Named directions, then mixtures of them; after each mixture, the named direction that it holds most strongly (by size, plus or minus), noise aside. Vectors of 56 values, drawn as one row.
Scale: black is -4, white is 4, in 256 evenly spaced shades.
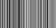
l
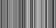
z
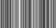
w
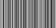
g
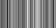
z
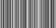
g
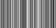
z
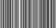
w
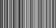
g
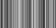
w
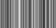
w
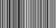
l
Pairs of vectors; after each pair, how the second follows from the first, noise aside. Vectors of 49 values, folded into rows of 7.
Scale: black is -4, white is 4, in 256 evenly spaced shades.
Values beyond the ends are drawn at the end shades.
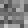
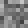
reversed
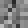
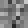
reversed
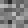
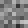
reversed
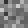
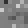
partly zeroed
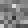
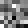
scaled up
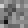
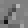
partly zeroed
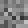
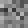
reversed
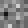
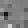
partly zeroed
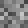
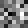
scaled up
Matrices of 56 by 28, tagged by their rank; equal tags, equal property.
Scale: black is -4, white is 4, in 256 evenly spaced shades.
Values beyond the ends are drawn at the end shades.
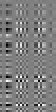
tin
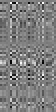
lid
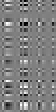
tin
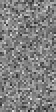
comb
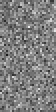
comb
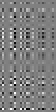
tin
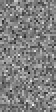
comb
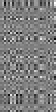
lid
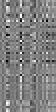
lid
